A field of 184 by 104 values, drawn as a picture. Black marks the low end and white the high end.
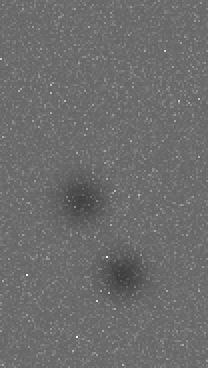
No single row or column stands out from its neighbours. The values are skewed, with a long tail toward high values. There is no overall slope. Two dips sink into the field. Overall the values sit about 40% of the way up the scale. No regular stripes run through it. The halves do not mirror each other.
